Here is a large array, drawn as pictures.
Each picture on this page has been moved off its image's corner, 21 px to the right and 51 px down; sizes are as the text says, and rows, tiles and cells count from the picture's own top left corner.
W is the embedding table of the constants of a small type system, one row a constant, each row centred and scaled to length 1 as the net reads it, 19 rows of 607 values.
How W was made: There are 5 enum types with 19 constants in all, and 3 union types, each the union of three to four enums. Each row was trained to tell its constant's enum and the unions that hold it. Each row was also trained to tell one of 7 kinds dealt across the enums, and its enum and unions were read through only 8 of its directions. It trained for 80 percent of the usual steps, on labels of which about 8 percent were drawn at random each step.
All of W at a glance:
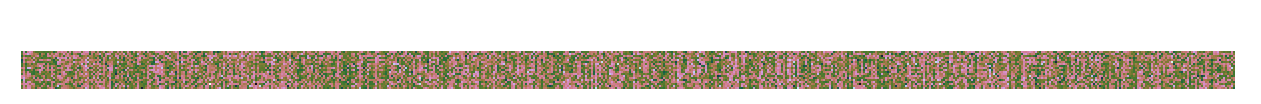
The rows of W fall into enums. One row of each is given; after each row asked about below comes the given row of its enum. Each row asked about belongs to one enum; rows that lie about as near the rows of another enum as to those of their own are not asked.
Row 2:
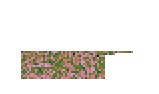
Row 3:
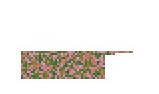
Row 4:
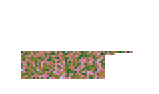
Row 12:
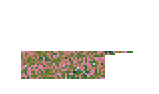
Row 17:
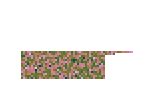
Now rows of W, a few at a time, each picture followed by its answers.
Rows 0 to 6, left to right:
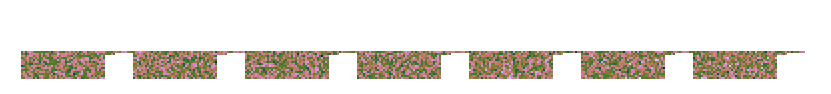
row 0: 12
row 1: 17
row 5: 12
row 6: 4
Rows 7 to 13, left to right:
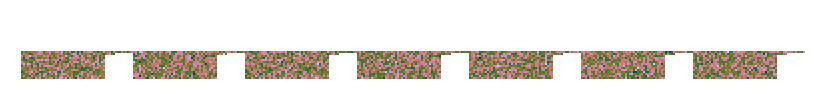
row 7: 2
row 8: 12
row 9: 2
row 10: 12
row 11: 17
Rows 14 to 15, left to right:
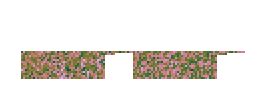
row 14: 4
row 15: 17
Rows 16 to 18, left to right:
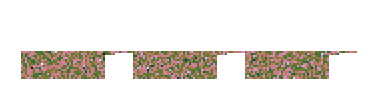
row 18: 17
